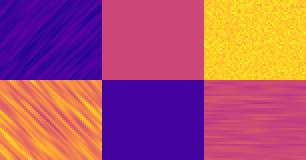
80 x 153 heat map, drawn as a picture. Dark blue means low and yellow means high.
The table splits into 2 rows of 3 panels. Panel 1,1: very low, slanting up to the right, faint in contrast. Panel 1,2: middling, flat. Panel 1,3: very high, fine-grained, faint in contrast. Panel 2,1: high, slanting down to the right. Panel 2,2: very low, flat. Panel 2,3: middling, streaked across, faint in contrast.
